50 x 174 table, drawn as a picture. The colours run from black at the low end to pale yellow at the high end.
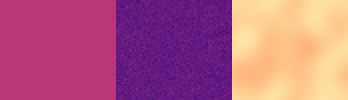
It is made of 1 by 3 panels. Panel 1,1: middling, flat. Panel 1,2: low, fine-grained, faint in contrast. Panel 1,3: very high, smooth, faint in contrast.
